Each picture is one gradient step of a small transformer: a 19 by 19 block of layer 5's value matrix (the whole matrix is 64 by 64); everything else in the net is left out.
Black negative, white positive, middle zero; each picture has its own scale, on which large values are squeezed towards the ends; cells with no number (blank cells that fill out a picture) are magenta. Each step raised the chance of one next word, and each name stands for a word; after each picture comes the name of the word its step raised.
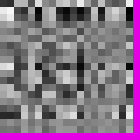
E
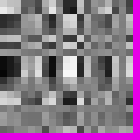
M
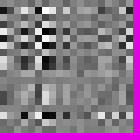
E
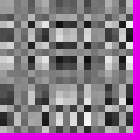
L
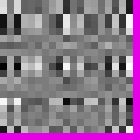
M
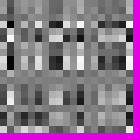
L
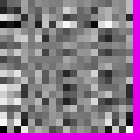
L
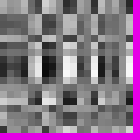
M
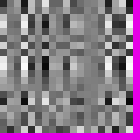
M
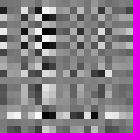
E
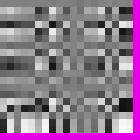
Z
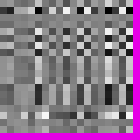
E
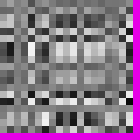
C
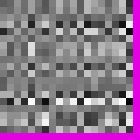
C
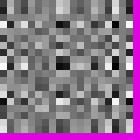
Z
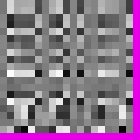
C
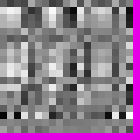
E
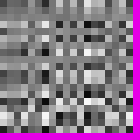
C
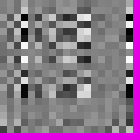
L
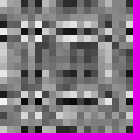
C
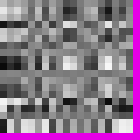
Z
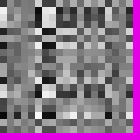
E
